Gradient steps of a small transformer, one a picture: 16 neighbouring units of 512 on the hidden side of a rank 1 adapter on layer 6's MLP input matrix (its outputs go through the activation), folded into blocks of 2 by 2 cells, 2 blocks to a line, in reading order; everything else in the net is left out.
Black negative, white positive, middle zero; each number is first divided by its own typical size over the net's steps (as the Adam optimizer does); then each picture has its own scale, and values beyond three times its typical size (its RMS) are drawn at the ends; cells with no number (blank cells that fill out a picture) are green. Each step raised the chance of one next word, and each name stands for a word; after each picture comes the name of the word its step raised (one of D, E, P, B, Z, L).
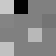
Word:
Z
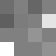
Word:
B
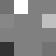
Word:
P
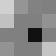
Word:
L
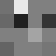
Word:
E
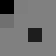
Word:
Z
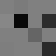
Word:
P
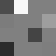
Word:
Z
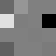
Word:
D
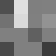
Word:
Z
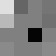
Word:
L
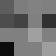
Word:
E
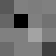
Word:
L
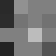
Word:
L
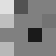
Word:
L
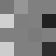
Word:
D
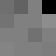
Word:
B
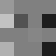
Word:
D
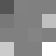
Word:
B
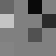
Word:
D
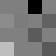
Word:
P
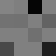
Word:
B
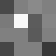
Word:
Z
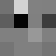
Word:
E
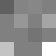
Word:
B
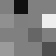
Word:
E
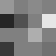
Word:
D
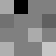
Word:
Z
